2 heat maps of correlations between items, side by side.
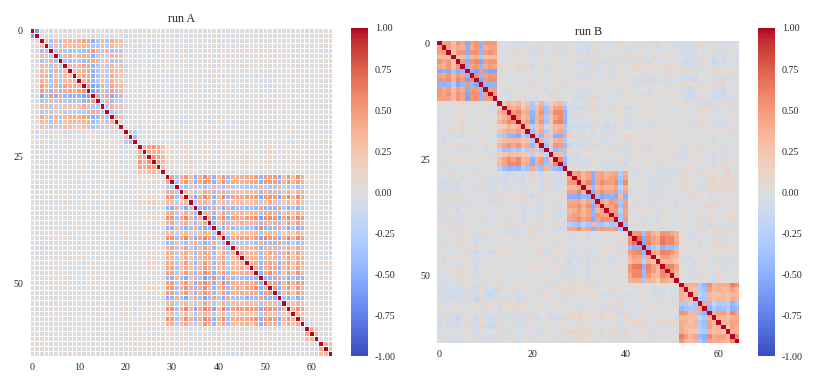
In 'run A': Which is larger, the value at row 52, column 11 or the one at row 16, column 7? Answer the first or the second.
the first
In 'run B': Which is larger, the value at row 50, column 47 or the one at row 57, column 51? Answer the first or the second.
the first
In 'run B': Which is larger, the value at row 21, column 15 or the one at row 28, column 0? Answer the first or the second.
the first
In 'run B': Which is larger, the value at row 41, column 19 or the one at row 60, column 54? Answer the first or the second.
the second
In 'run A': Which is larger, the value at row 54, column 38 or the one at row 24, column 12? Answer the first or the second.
the first
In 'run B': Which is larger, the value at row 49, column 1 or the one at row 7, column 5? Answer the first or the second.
the second
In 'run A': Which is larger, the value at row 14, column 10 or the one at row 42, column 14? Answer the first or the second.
the second
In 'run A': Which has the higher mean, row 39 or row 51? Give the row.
51
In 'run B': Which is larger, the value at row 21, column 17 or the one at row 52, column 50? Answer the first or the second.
the first
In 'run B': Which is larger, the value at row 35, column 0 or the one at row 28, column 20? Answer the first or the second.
the second
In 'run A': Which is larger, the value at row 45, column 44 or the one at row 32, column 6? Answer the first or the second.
the first
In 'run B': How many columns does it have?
65
